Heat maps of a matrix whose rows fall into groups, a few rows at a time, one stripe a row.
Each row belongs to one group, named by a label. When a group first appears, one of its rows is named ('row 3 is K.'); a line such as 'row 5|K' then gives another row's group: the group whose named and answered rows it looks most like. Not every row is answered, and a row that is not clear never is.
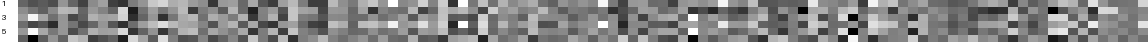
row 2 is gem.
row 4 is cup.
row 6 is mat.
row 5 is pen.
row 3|pen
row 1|cup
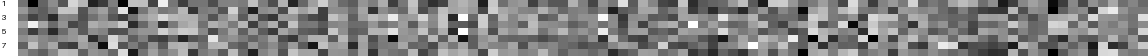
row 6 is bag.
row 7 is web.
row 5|cup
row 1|mat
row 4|pen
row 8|gem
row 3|cup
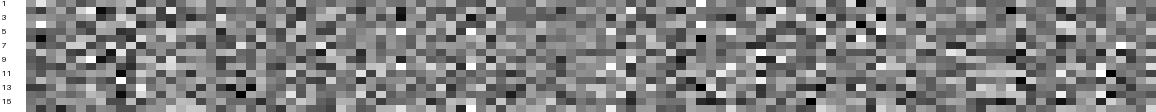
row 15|gem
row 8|web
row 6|mat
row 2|mat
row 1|pen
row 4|pen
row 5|cup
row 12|web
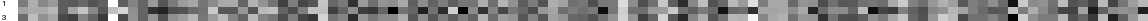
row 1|web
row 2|bag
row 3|web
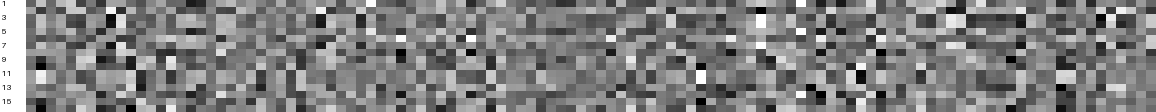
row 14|bag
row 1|bag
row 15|mat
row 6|cup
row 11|pen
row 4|web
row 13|gem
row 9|mat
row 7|web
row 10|mat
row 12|pen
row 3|web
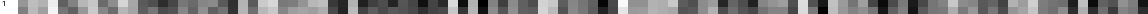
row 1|bag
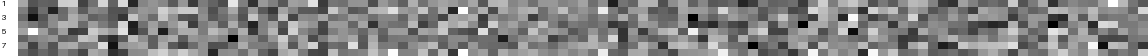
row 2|cup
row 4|gem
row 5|pen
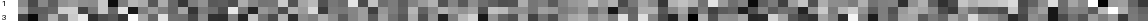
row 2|gem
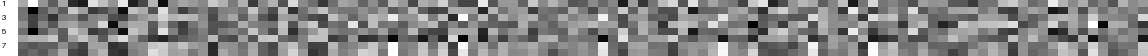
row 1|pen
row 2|mat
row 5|mat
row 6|bag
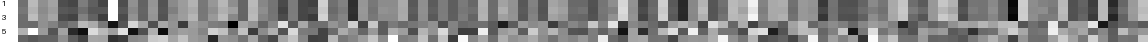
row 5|pen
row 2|web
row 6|cup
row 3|web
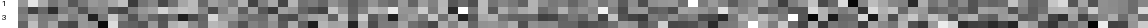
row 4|web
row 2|cup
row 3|bag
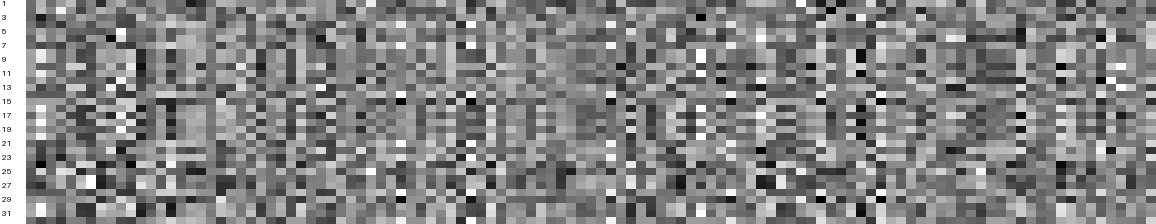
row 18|pen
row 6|web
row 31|pen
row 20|pen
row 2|bag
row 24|mat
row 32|cup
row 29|bag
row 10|gem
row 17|web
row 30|pen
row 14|cup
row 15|bag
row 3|mat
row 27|mat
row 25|bag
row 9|pen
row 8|pen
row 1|bag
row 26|mat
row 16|pen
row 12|web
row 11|pen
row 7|cup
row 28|cup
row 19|web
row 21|cup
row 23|cup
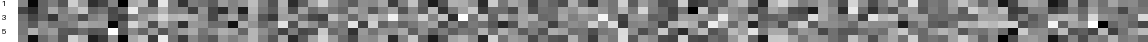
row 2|mat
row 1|mat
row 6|mat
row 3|cup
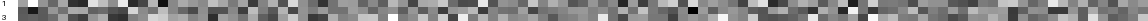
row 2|mat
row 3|cup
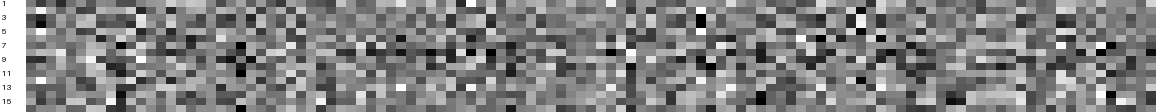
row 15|gem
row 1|cup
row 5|pen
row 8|bag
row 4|mat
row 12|pen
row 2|pen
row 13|cup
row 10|gem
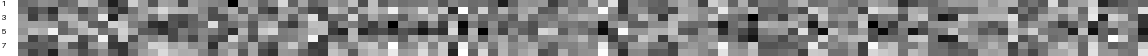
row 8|cup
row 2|cup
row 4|bag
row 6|gem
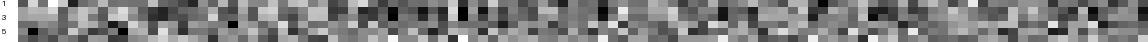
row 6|cup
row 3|bag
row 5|mat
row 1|bag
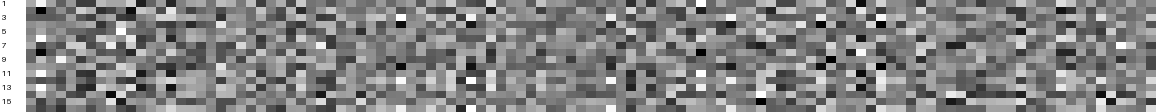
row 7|gem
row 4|bag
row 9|bag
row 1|pen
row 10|bag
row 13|pen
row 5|web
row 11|pen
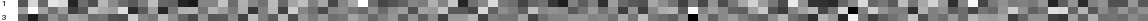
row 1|bag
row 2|pen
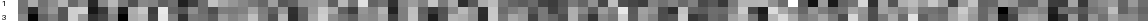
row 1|bag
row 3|mat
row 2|mat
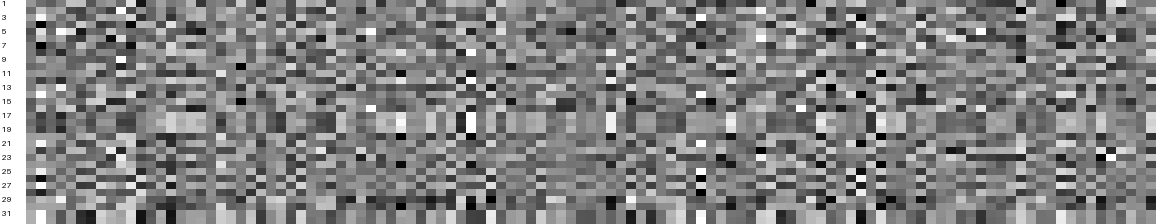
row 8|cup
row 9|web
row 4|mat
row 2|web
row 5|bag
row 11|bag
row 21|pen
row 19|cup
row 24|bag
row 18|cup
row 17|cup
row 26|mat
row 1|gem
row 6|web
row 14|pen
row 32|pen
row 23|web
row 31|pen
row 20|bag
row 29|bag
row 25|pen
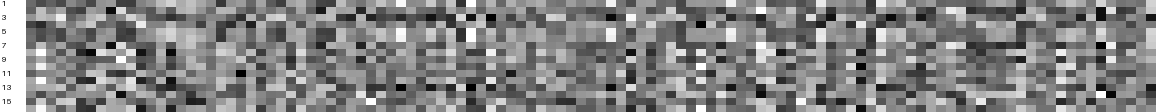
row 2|web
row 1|cup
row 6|cup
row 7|web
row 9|web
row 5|cup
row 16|pen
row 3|bag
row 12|pen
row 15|bag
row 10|pen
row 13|bag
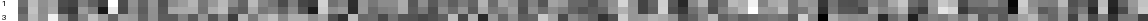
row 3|bag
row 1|web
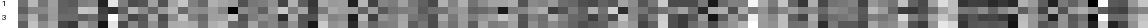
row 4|web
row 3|web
